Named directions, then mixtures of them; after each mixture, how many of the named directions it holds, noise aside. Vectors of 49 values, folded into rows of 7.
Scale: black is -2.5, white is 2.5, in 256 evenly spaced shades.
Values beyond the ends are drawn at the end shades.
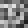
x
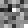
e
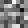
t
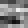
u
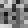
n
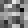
one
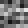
two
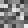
three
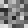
three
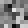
two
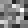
two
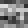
two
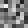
two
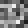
one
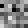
three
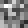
three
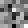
two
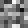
one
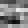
one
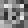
two
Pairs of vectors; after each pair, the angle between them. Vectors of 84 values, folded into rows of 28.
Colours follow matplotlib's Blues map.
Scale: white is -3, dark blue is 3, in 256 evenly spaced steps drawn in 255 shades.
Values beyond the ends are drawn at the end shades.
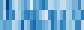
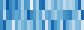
partly aligned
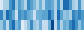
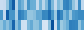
nearly parallel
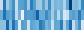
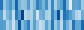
nearly opposite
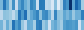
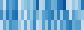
partly opposed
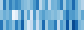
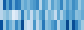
nearly parallel
